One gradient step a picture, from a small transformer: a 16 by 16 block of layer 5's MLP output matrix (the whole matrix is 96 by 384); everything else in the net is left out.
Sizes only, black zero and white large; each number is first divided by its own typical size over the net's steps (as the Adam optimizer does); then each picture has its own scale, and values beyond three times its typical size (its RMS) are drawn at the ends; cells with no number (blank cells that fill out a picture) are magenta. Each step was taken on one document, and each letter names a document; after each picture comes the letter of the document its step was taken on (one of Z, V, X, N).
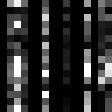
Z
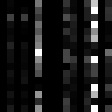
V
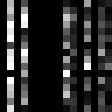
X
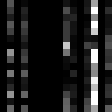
V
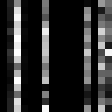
Z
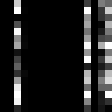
Z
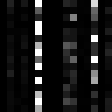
V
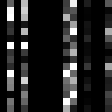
X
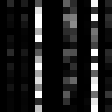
V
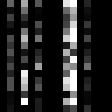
X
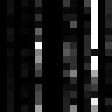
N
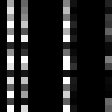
X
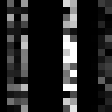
X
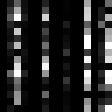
Z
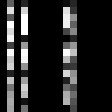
X
